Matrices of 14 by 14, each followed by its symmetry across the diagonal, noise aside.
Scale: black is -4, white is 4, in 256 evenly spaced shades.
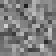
antisymmetric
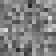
antisymmetric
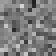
neither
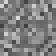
symmetric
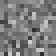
neither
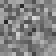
symmetric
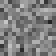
symmetric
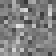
neither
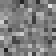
antisymmetric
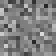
antisymmetric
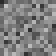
symmetric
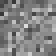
symmetric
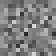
antisymmetric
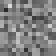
antisymmetric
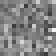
neither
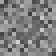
symmetric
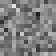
neither
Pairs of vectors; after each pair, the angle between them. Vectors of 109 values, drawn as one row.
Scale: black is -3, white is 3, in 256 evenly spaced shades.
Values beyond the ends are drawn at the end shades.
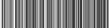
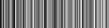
nearly opposite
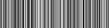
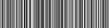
nearly opposite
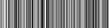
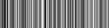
nearly opposite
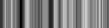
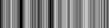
nearly parallel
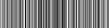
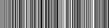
orthogonal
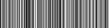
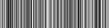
orthogonal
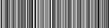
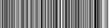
orthogonal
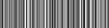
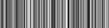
partly aligned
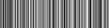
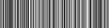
nearly parallel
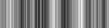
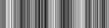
nearly parallel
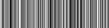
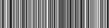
partly aligned
